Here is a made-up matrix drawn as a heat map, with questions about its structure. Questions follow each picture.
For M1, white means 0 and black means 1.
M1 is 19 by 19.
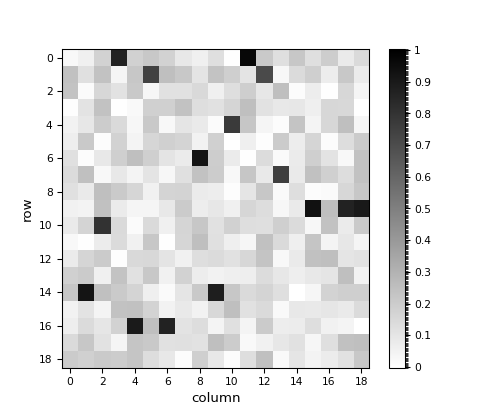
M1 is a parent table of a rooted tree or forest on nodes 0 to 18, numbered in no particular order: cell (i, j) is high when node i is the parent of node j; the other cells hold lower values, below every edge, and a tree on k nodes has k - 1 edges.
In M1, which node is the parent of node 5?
1
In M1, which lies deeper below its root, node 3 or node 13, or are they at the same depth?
the same depth
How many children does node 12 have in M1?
0
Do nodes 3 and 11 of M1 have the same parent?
yes
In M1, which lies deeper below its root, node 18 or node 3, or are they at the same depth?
node 18
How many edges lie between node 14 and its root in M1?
0
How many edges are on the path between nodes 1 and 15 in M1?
3
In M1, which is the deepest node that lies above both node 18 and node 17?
9
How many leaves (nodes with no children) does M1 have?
10
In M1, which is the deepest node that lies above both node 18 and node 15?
9
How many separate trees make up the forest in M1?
4
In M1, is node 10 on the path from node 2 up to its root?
yes
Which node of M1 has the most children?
9
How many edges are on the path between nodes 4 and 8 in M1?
3
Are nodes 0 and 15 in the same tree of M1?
no
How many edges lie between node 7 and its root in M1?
0
